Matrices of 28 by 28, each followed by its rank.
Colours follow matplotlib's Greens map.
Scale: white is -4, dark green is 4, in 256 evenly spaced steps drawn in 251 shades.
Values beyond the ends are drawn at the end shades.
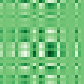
one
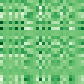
two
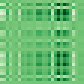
one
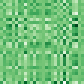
two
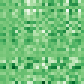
three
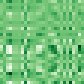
two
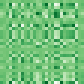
two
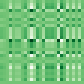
one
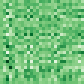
three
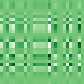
one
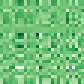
three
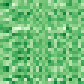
three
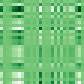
one
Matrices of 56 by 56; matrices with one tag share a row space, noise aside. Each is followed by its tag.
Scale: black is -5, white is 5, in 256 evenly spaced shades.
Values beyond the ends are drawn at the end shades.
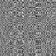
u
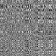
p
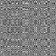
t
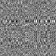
t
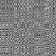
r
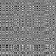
r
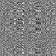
u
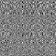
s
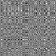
t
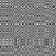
r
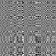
u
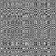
t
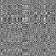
t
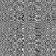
u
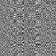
u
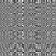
u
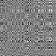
p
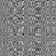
u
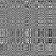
p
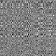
p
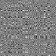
t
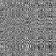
p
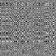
r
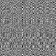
s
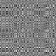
r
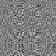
u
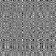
s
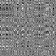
r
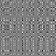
s
